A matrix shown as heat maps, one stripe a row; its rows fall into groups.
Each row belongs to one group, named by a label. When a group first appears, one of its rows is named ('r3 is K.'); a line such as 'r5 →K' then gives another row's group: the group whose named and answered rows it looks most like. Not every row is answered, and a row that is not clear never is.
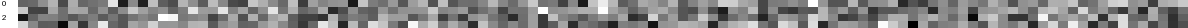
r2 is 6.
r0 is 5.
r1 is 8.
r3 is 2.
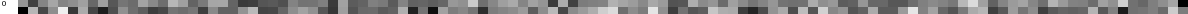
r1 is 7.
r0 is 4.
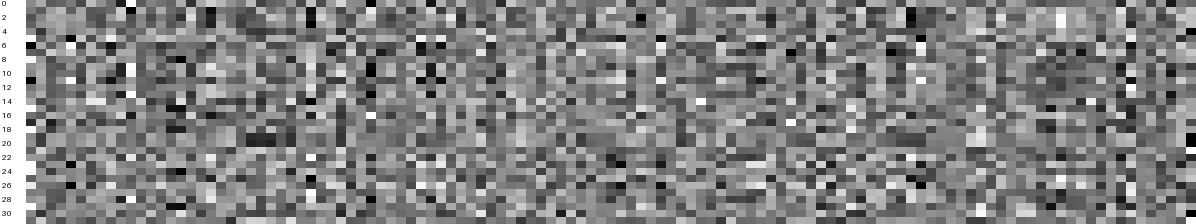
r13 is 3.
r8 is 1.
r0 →3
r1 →5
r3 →5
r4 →4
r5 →2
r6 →7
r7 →7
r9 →3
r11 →7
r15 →1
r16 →5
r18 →1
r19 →4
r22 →3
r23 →2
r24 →1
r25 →5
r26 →2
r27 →3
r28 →3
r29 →1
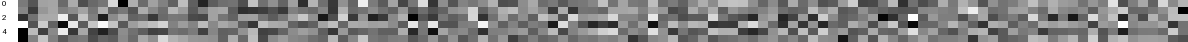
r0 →5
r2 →7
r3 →2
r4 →7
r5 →6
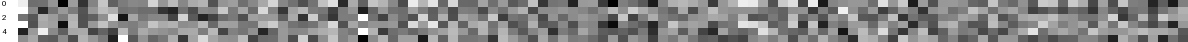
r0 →2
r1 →1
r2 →5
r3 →2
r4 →6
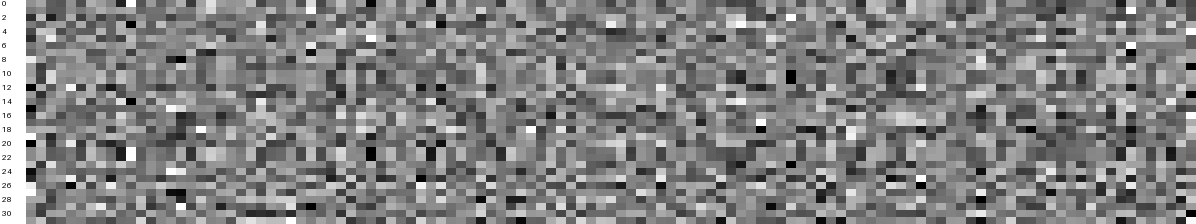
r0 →3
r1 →3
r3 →5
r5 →6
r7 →5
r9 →4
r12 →7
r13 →4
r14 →5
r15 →6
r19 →1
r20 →7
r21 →3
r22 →3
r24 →6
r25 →7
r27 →1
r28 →8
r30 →4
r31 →8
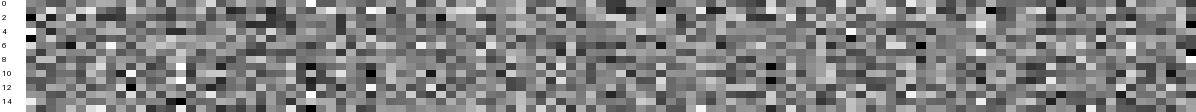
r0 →3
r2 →7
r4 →1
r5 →6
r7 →4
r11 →6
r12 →5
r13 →3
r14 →1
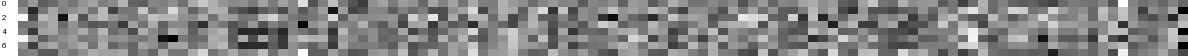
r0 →3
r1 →4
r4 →4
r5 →1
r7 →3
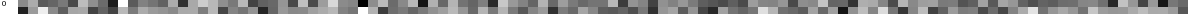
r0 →3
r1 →6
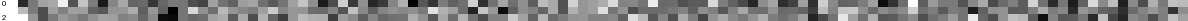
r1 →8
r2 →1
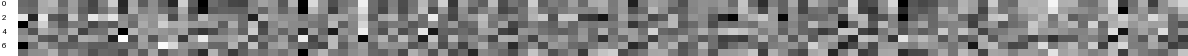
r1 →5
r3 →6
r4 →5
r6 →6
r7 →5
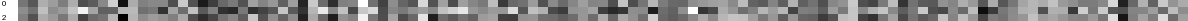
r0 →5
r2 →5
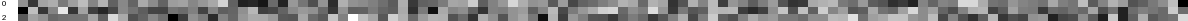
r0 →4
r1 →7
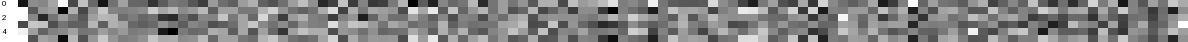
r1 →2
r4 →1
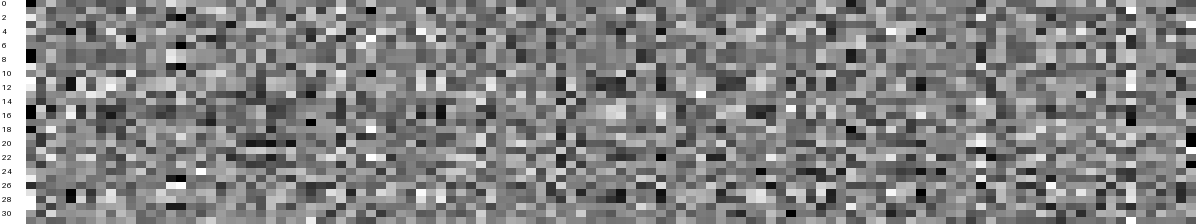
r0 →6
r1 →3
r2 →1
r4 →2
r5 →5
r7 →6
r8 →6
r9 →1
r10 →3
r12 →2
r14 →4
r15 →7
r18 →6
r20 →4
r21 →8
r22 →6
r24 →8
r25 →1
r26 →6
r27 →2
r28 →2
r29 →1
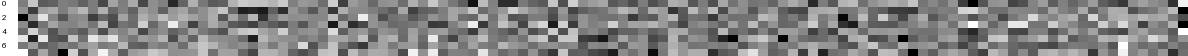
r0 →8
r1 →4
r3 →4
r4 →8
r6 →3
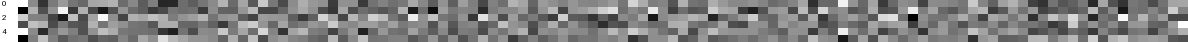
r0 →1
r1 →7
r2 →2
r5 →6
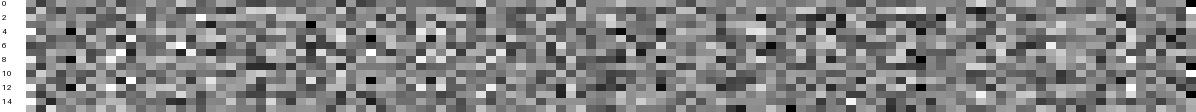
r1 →8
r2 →8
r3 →5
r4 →2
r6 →6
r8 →2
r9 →4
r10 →8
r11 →3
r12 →2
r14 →1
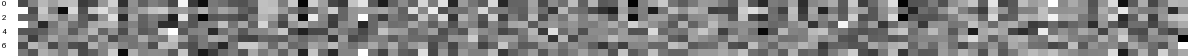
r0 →5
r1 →2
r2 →5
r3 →1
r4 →6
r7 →5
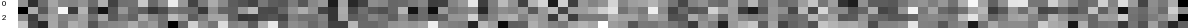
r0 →4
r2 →4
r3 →8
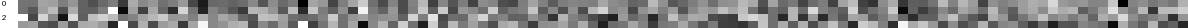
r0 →5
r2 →2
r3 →3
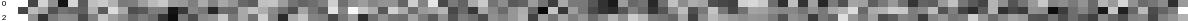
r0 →2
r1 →8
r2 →1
